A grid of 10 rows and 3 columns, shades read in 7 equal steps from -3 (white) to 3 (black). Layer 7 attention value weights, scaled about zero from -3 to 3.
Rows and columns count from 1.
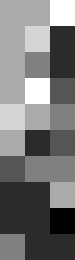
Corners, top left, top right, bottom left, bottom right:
-1 -3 0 2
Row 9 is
2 2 3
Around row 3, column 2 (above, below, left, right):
-2 -3 -1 2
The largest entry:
3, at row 9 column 3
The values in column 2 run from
-3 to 2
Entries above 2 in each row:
0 0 0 0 0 0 0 0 1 0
